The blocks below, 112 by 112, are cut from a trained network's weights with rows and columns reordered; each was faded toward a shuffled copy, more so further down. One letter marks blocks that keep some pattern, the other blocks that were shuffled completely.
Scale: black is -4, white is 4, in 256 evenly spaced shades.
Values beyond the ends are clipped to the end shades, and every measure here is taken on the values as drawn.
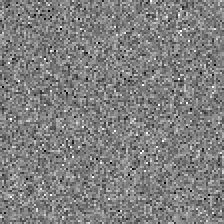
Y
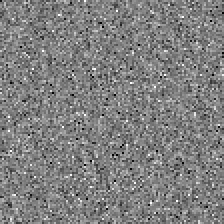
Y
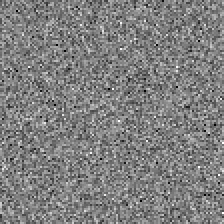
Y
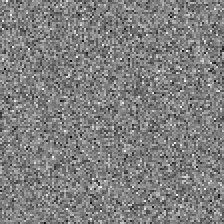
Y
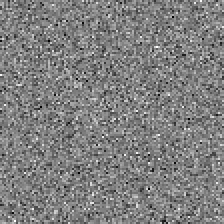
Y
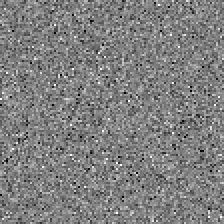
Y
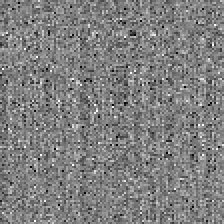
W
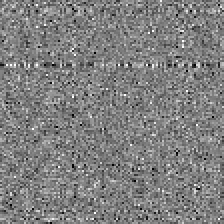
W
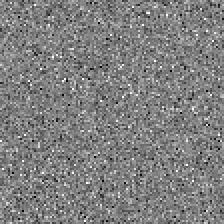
Y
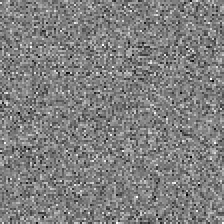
W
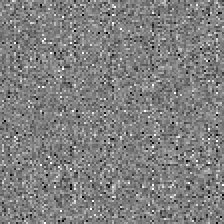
W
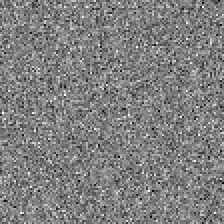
Y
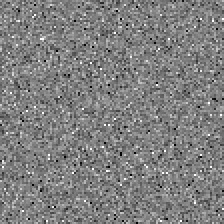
Y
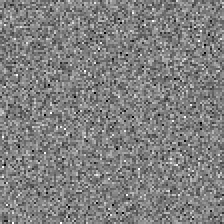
Y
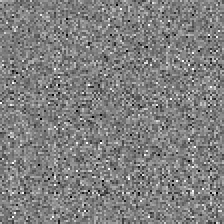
W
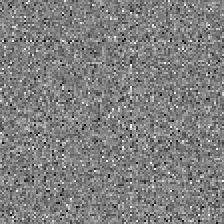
W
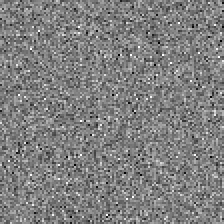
Y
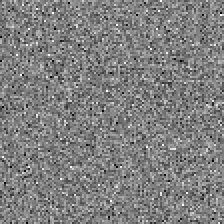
Y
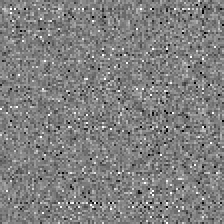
W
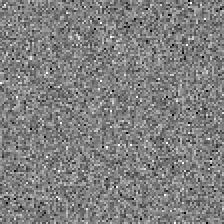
Y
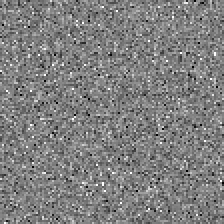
Y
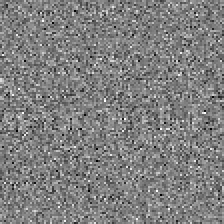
W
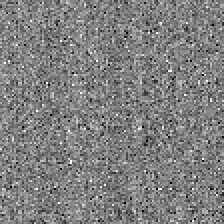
W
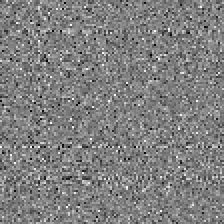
W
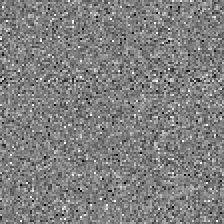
W
